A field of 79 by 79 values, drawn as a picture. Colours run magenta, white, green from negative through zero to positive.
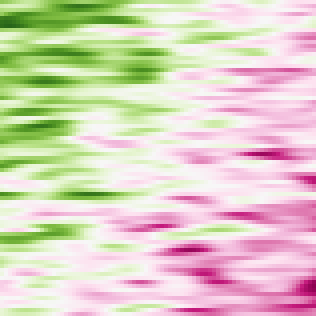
Slope: up to the top left. Ninth with the highest average: top left. Average level on the scale: 50%. Grain: streaks across. Ninth with the lowest average: bottom right. Mirror symmetry: none.
